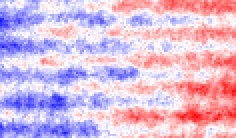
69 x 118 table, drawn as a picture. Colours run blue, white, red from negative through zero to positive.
Stripes: horizontal, repeating 5 times. Slope: up to the right. Histogram: bell-shaped. Average level on the scale: 50%. Lone odd cells: none. Mirror symmetry: none.
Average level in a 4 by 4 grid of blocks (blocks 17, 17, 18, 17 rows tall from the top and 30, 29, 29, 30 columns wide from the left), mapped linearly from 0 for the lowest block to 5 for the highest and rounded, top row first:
1 2 3 4 | 1 2 3 4 | 0 1 2 5 | 0 1 4 5
